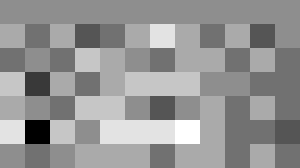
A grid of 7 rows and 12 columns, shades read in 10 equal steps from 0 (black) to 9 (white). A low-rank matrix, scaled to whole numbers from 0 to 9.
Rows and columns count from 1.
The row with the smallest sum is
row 1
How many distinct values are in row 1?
1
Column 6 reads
5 6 5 7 5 8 6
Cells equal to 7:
8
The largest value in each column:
8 5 7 7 8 8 8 9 6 6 6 5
